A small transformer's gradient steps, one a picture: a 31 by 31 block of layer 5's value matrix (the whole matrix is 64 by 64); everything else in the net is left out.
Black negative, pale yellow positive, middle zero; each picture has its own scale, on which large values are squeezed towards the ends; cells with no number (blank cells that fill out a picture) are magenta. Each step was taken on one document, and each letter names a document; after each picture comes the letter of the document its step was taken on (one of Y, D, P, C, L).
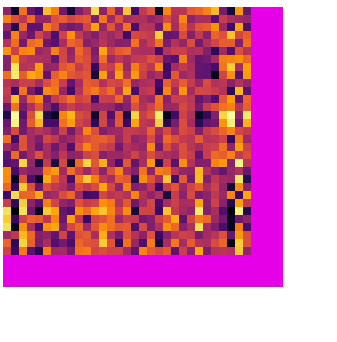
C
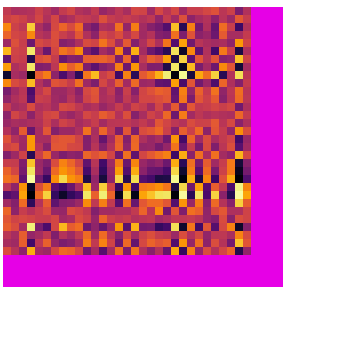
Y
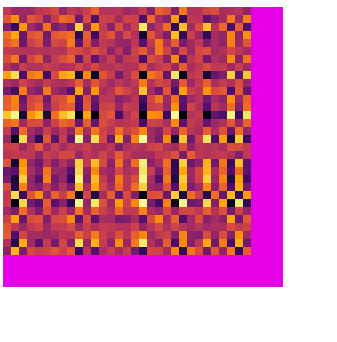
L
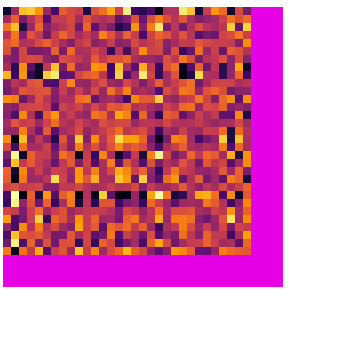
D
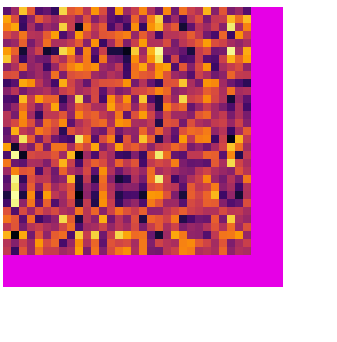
D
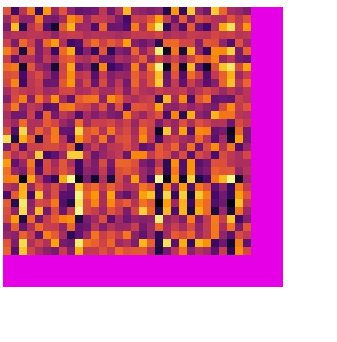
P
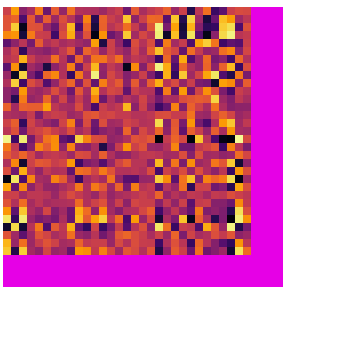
P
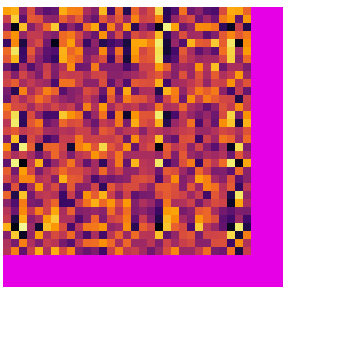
C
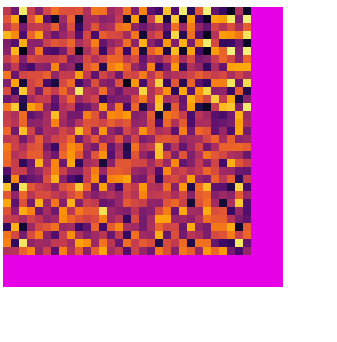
P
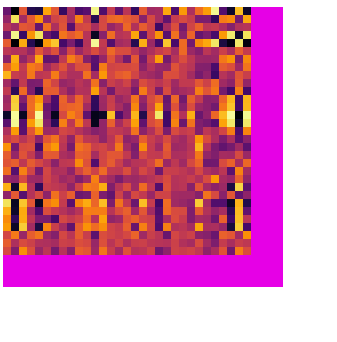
C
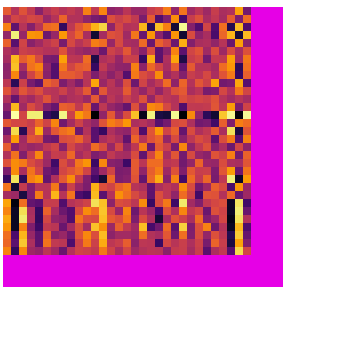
C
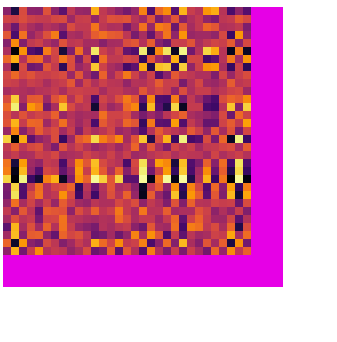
L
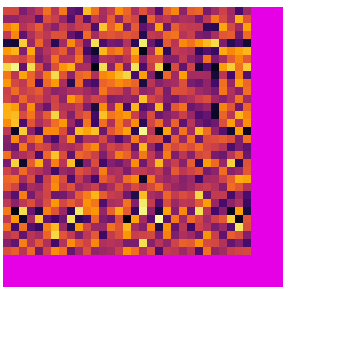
P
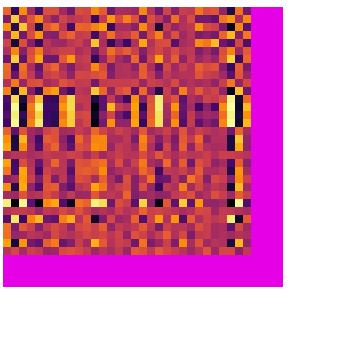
C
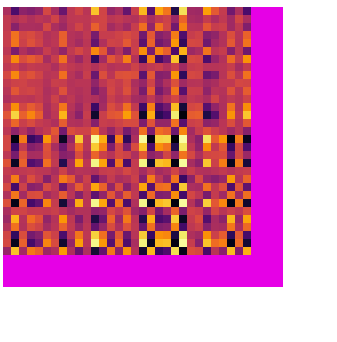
L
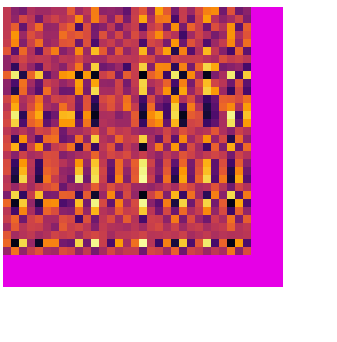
L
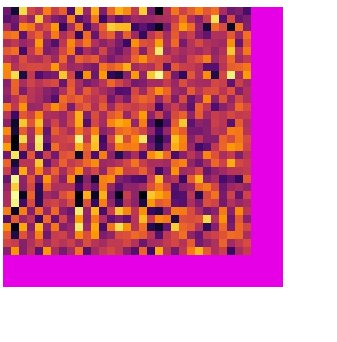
D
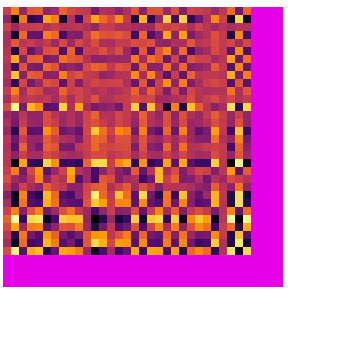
L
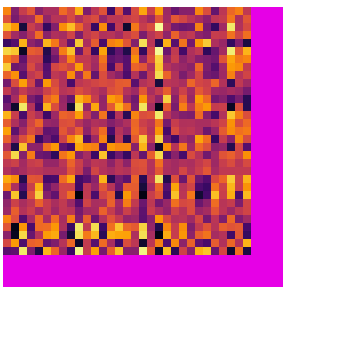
D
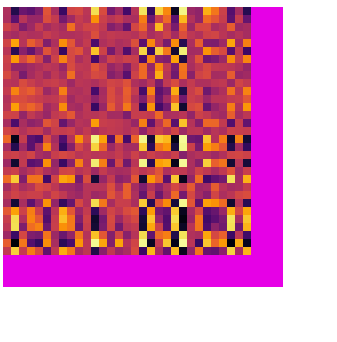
L
